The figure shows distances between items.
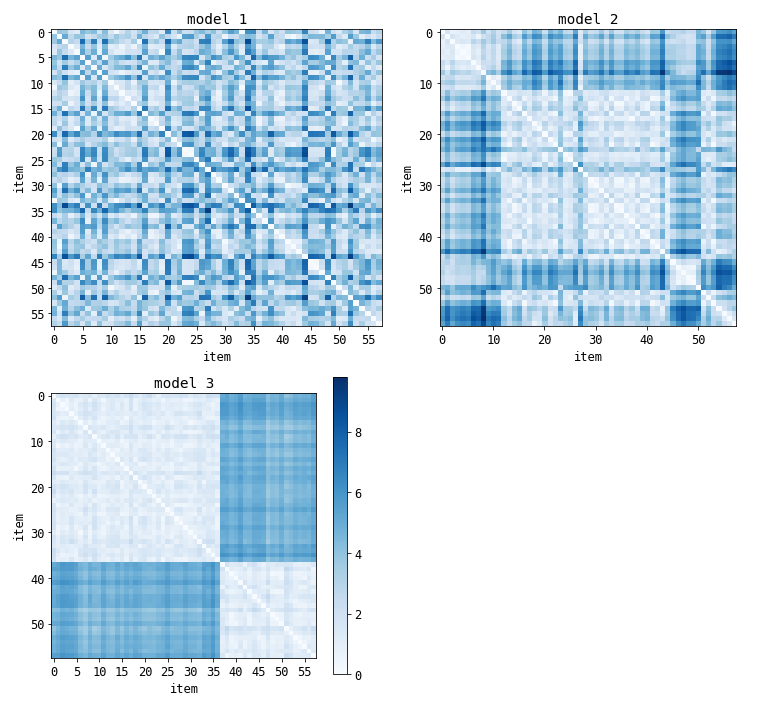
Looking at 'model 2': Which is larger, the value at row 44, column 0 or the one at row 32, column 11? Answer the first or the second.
the second
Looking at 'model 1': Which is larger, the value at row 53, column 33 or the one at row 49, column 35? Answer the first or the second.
the second
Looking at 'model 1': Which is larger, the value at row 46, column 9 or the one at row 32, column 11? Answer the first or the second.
the first
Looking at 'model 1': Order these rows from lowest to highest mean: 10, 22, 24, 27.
10, 22, 24, 27
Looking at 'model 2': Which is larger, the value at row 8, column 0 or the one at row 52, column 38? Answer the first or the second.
the first
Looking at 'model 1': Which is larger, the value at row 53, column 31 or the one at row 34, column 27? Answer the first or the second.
the second
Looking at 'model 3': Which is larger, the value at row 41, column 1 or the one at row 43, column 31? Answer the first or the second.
the first
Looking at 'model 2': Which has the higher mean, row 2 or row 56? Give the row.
56
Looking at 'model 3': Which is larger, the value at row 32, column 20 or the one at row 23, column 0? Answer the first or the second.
the first
